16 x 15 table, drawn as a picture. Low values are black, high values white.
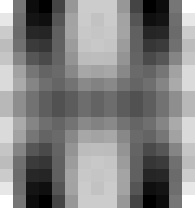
Stripes: upright, repeating 2 times. Slope: none. Lone odd cells: none. Mirror symmetry: left to right and top to bottom.
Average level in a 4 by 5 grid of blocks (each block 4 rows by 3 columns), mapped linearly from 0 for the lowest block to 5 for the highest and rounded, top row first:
10501
31313
31313
10501
